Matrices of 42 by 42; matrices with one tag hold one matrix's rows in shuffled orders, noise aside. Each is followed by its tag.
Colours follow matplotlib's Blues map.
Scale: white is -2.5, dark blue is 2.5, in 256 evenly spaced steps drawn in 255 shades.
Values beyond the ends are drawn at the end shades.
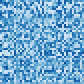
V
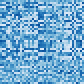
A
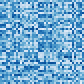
A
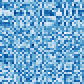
V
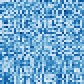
V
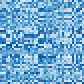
A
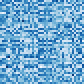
A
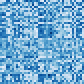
A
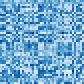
A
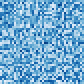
V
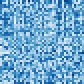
V
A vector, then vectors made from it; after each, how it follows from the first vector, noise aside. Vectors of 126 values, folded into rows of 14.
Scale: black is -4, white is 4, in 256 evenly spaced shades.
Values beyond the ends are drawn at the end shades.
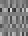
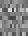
sign-scrambled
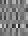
reversed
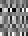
scaled up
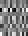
scaled up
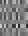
reversed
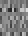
sign-scrambled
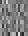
wrapped around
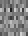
sign-scrambled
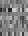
sign-scrambled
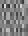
wrapped around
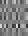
reversed
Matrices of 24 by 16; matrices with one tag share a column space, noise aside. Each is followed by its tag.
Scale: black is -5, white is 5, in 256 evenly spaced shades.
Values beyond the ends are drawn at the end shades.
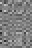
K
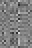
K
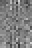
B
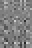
B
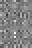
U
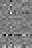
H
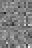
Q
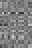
Q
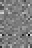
H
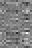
K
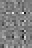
Q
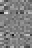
H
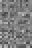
U
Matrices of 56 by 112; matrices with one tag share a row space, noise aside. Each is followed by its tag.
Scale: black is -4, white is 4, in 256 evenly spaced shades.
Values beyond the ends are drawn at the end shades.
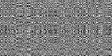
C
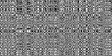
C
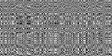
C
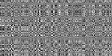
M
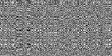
C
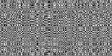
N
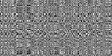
C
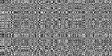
M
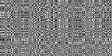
M
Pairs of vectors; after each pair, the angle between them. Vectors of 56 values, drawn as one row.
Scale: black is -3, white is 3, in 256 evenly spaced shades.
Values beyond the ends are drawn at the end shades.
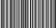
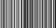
partly aligned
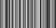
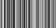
orthogonal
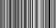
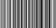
partly aligned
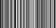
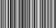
orthogonal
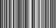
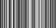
nearly parallel
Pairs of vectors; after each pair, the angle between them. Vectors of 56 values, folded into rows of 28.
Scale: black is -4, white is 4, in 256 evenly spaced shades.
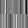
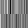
orthogonal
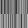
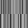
orthogonal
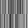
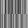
partly aligned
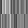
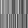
orthogonal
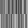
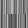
orthogonal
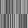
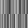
partly aligned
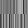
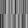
orthogonal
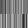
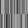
partly opposed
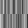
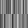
orthogonal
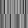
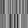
partly aligned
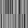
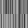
nearly parallel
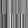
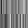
nearly parallel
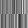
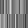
orthogonal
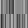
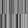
partly aligned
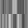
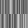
orthogonal
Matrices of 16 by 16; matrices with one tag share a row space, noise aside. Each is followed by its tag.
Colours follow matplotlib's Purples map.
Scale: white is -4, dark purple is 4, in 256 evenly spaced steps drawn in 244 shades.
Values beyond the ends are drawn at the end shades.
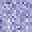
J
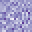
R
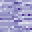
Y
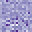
R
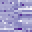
Y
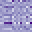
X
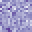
J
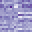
Y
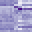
Y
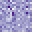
J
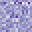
R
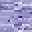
Y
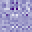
R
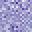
R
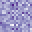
R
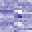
Y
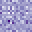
J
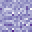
X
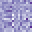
X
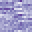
Y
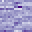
Y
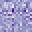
X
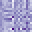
X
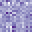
J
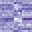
Y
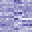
Y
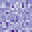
R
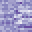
Y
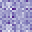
J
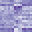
Y
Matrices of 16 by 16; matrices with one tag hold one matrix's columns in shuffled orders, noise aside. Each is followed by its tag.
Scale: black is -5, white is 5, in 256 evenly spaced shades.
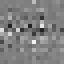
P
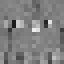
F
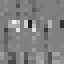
F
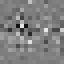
P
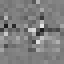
P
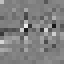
P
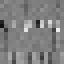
F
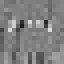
F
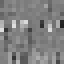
F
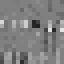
F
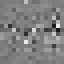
P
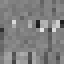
F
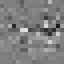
P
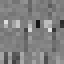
F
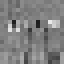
F
